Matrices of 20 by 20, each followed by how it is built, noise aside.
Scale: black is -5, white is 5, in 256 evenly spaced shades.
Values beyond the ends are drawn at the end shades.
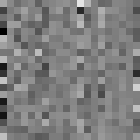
uneven columns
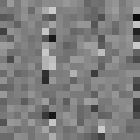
uneven columns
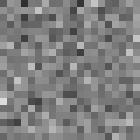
noise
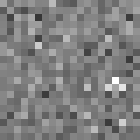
noise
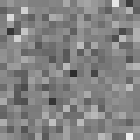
noise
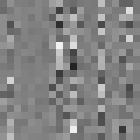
uneven columns
